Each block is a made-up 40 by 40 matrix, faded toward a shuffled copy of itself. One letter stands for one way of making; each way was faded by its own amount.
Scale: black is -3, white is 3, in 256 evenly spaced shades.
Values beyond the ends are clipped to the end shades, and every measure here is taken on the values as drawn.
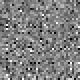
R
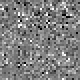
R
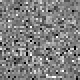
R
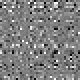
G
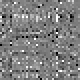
G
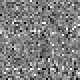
R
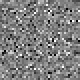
R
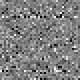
R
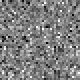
R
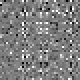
G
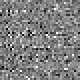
R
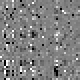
G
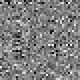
R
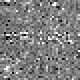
R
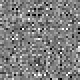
R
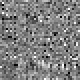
R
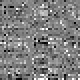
G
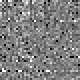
R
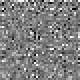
R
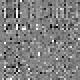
G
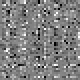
G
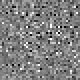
R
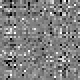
G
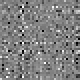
G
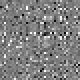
G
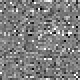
R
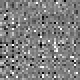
G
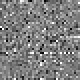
R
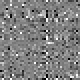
G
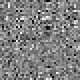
R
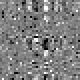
G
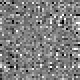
R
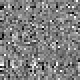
R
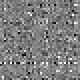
R
